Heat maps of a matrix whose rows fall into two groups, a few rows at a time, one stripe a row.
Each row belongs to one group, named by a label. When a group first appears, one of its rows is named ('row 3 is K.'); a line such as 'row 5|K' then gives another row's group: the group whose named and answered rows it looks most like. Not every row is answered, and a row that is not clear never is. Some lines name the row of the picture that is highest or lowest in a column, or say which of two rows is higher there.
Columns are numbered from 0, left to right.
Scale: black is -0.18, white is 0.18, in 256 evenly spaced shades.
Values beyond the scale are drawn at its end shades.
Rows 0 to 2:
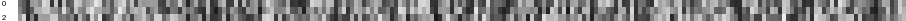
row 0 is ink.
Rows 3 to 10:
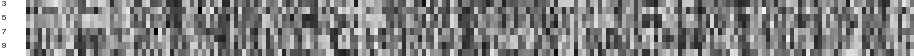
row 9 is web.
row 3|ink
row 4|web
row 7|web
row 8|web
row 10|ink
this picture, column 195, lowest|5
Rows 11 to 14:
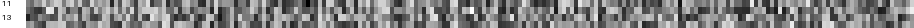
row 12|ink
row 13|web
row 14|ink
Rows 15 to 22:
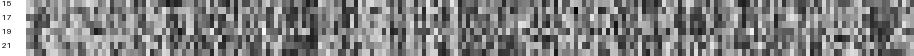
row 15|ink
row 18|ink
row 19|web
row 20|ink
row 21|ink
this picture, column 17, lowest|19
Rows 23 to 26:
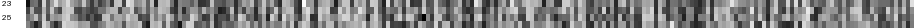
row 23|web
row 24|web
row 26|web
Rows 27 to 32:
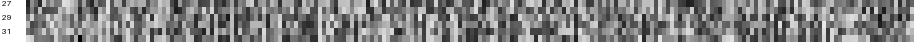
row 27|web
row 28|web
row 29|ink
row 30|ink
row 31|ink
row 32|ink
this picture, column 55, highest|27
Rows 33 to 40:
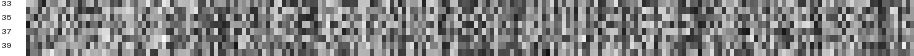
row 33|ink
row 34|web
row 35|ink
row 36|web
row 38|web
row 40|ink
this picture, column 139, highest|38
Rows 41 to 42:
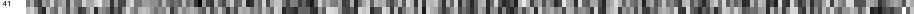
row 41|ink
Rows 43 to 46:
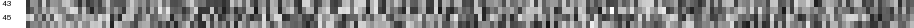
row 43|web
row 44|web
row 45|ink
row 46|ink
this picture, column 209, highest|45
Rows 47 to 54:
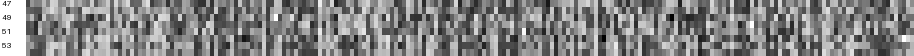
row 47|ink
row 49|web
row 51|web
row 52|ink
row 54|ink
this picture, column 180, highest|50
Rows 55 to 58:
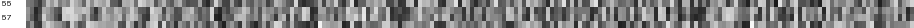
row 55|ink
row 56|web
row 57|web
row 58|ink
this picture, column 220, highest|55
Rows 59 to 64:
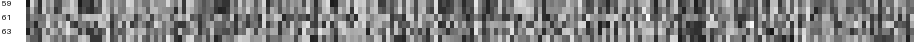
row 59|web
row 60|web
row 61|ink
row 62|web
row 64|web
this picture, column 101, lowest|60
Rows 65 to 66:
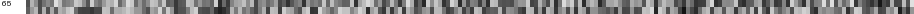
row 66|web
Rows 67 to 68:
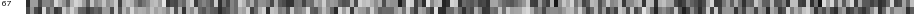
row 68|web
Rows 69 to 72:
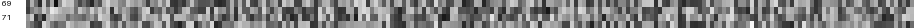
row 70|ink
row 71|ink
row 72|web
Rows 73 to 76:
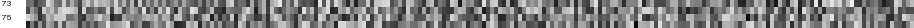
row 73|ink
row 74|web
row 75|ink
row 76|web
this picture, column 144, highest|74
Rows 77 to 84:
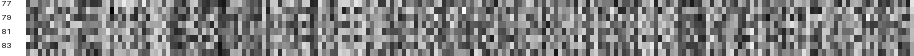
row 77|web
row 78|ink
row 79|web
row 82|ink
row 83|web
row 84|web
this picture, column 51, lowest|79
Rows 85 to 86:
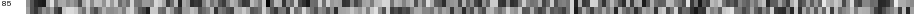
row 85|ink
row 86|web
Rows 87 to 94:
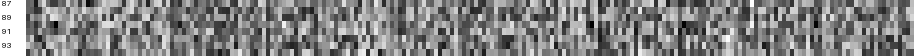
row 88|ink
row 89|ink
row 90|web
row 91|web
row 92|ink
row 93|ink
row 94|web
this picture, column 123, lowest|89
